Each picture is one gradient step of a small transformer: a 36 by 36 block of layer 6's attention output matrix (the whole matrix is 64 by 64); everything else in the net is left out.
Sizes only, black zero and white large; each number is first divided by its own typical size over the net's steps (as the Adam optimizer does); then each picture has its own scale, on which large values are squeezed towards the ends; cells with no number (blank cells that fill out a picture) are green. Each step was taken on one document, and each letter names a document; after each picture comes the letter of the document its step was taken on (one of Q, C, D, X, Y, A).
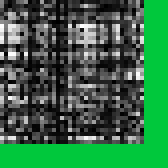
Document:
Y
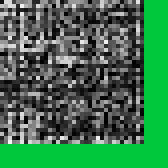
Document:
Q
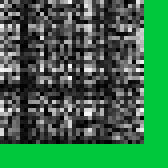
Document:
Y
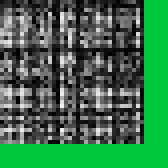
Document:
Q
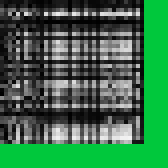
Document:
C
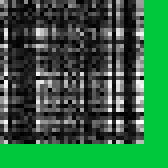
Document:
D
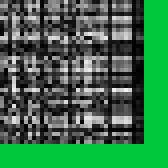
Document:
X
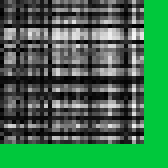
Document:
C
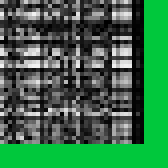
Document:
X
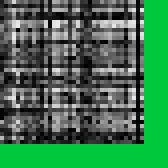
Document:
C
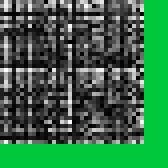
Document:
Y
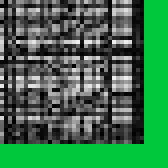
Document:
X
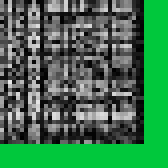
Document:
X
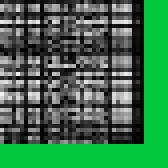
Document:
X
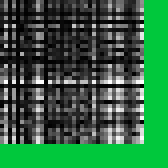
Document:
D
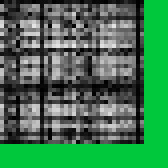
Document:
C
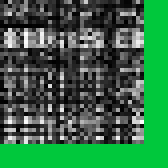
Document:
Y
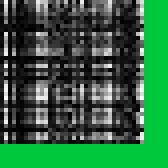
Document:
D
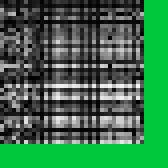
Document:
C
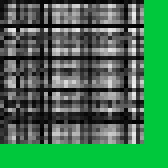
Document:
C
